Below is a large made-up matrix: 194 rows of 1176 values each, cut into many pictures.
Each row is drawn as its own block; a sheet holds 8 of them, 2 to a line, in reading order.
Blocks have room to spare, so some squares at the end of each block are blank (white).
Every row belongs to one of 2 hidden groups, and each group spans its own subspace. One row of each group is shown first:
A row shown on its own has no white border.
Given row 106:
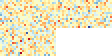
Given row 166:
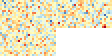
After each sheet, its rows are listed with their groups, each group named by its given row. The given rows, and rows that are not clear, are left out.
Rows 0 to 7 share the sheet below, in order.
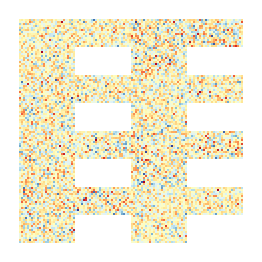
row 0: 166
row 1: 166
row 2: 166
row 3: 106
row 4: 106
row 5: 106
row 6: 166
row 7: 106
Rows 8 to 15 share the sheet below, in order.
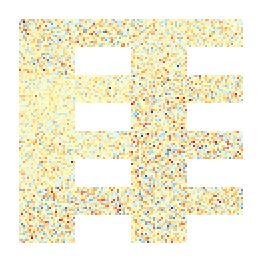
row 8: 166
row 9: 166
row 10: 106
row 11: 166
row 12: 166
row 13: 166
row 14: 166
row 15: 166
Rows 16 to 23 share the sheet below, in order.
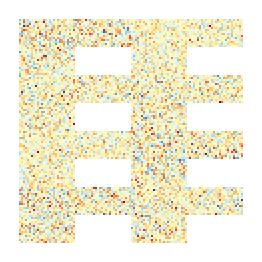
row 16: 166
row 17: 106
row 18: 106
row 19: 106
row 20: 166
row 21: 106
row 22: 166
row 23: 106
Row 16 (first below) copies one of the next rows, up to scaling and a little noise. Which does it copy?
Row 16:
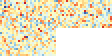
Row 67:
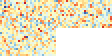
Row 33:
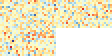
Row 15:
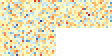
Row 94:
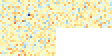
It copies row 67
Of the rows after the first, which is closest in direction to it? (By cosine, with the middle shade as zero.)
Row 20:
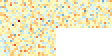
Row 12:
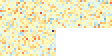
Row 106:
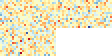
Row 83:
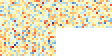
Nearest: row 106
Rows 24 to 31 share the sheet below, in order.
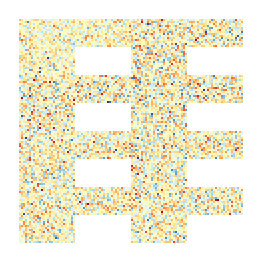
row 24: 106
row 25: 106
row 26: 106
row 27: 166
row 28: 106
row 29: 106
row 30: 106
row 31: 166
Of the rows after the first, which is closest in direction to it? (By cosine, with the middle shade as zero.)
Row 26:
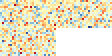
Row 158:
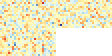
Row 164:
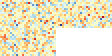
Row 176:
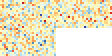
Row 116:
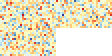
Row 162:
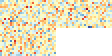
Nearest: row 162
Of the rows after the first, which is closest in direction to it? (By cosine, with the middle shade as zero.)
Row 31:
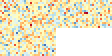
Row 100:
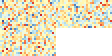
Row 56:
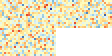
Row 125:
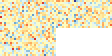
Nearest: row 125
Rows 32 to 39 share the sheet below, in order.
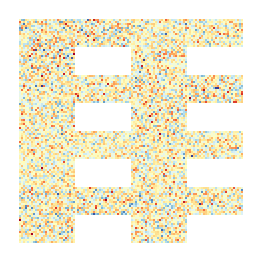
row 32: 166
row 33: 166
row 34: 166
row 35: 166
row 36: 166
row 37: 166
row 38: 166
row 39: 166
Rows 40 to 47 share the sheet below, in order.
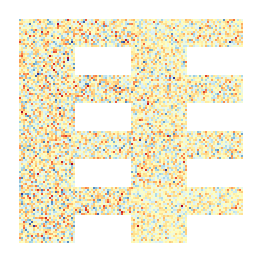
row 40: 166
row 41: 106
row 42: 166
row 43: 166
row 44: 166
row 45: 166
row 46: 166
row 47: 106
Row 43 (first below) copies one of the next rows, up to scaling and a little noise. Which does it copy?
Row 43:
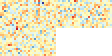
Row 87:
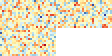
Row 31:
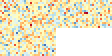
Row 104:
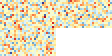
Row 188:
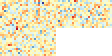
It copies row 188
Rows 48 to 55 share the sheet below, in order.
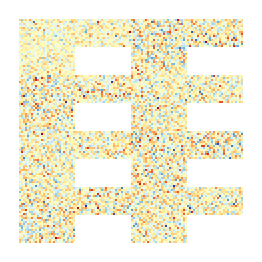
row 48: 166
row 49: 106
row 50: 106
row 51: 106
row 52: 106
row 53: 166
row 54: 106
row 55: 166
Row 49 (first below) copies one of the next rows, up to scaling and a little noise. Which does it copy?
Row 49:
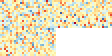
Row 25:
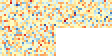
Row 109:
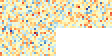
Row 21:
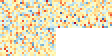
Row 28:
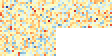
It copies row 21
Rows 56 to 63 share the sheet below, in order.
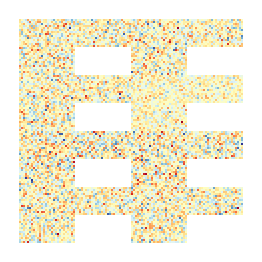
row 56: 166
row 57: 106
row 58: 166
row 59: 166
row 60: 166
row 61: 106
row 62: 106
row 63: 106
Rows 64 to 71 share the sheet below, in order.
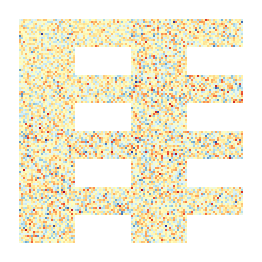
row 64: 166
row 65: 166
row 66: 106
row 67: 166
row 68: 166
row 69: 166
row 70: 166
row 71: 166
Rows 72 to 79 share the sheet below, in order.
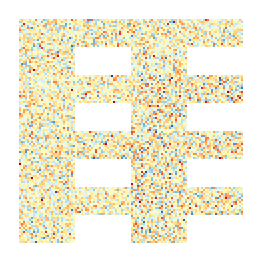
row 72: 166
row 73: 166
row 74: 106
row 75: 166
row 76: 166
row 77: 106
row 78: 166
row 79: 166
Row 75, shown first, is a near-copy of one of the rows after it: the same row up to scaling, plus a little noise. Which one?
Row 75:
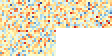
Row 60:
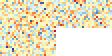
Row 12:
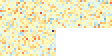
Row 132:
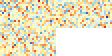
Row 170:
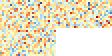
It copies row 170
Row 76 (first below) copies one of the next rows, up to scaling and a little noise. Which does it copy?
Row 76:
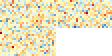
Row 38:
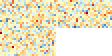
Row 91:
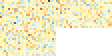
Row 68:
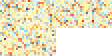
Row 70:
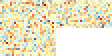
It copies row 38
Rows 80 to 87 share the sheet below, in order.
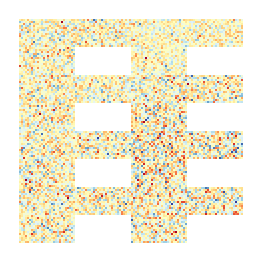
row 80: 166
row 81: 106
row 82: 106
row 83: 166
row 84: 106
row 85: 106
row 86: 166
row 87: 166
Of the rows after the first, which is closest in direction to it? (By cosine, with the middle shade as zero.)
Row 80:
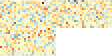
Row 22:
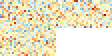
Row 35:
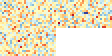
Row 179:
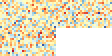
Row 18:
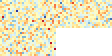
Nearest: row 179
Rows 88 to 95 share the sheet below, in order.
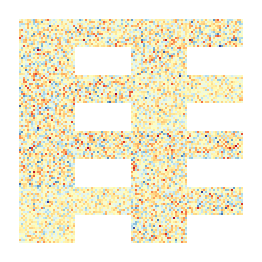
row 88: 106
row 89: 106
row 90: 106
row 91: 166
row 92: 106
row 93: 166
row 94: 166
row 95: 106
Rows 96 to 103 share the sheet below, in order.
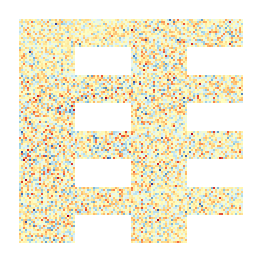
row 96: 166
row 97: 166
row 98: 166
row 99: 166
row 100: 106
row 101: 106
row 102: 166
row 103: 106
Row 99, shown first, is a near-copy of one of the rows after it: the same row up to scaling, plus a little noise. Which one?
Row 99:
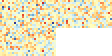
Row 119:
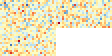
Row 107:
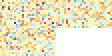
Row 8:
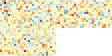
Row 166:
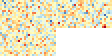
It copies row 107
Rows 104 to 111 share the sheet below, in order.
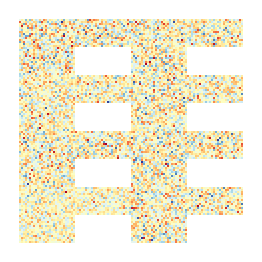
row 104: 166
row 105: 166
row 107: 166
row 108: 166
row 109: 106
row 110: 166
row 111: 106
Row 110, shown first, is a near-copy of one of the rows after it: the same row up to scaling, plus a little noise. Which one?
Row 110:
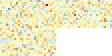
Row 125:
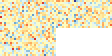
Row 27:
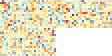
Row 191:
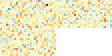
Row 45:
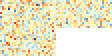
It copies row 191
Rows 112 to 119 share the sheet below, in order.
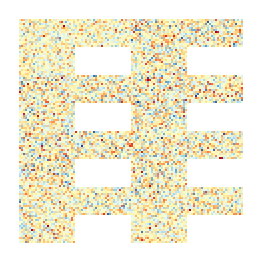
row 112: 166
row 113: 166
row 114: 166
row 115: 106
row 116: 166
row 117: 106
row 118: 106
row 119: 166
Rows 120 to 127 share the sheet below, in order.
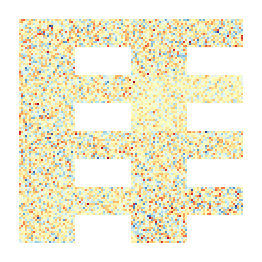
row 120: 106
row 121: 166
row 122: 106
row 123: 166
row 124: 106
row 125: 166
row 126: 106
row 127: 106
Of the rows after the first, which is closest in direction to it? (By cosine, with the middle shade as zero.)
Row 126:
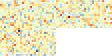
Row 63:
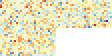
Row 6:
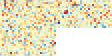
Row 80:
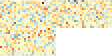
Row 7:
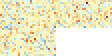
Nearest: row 63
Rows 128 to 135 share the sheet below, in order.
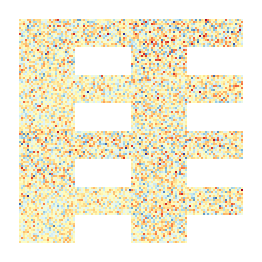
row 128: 166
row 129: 166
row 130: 106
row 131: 106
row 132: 166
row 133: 166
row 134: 166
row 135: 166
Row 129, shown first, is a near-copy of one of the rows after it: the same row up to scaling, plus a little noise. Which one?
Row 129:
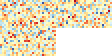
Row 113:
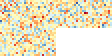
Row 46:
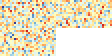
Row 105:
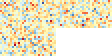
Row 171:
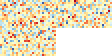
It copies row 171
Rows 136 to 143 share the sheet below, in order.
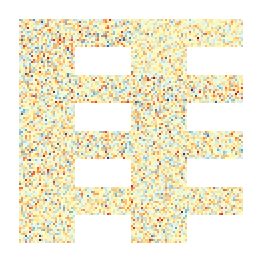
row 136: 106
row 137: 166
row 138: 166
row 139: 106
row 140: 106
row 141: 166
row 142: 106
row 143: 106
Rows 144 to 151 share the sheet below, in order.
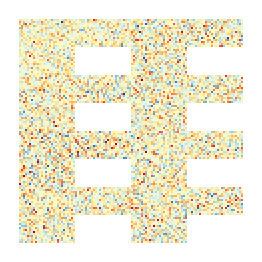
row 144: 166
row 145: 106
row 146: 106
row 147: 166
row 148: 166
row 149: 106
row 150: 166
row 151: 106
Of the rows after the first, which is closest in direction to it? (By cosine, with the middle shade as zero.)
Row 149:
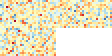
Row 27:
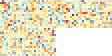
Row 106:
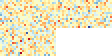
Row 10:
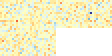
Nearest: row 106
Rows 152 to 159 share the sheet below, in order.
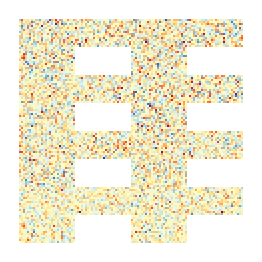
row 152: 166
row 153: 166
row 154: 166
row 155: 106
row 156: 106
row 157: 166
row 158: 166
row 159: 166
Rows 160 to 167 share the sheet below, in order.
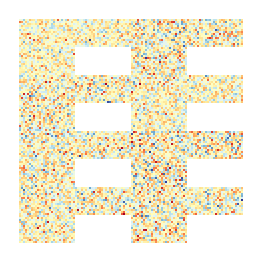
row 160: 166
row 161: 166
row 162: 106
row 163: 166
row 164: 166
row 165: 166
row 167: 106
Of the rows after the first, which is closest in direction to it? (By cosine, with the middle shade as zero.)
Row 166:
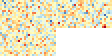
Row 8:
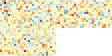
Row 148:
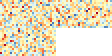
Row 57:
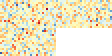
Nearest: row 8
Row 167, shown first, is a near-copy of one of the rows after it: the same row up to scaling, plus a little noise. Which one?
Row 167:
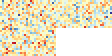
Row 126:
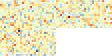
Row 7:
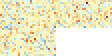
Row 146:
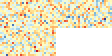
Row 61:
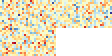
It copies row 61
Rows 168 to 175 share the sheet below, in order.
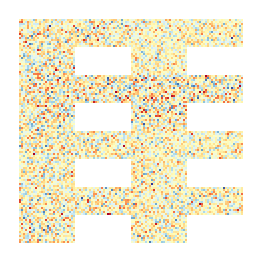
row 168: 106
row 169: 166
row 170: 166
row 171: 166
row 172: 166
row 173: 106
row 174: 106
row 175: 106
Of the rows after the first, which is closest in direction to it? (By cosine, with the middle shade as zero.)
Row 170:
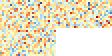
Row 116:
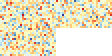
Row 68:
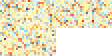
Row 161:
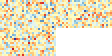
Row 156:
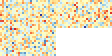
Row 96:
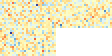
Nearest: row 156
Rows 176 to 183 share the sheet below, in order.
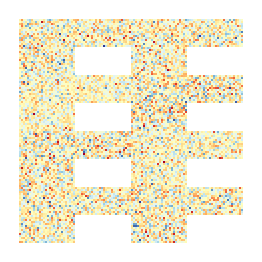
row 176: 106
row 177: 106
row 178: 166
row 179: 166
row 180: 106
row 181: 106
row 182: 166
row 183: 166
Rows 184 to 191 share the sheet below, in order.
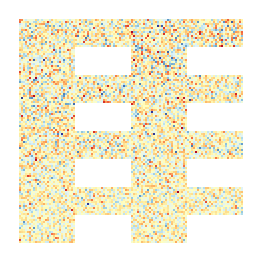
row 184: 106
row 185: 106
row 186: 106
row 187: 166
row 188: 166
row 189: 106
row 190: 106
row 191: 166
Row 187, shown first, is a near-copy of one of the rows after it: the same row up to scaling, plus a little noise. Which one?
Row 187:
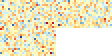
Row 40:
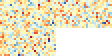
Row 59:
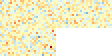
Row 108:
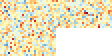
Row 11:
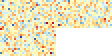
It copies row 11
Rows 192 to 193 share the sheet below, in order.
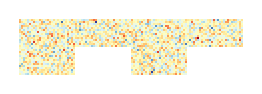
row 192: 166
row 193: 106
